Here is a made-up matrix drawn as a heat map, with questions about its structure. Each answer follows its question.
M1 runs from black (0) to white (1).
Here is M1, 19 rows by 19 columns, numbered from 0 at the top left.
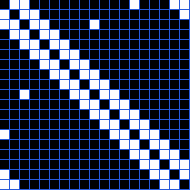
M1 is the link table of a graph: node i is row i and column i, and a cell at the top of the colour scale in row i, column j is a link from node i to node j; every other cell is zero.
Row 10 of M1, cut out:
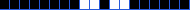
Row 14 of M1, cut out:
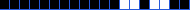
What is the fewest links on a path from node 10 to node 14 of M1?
2
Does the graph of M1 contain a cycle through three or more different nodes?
yes
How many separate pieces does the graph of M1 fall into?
1
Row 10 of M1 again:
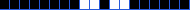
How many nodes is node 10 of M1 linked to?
4
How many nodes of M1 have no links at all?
0
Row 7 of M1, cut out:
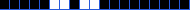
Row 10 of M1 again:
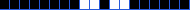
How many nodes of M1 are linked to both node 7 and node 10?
2
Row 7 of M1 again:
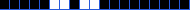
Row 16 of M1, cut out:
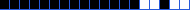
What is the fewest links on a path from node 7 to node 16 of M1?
5
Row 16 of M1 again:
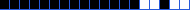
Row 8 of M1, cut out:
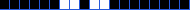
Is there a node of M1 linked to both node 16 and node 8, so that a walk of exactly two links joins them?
no
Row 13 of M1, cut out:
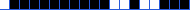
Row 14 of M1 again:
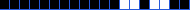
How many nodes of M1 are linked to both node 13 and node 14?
2
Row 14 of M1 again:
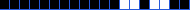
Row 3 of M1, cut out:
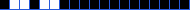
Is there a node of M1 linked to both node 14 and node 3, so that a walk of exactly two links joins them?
no
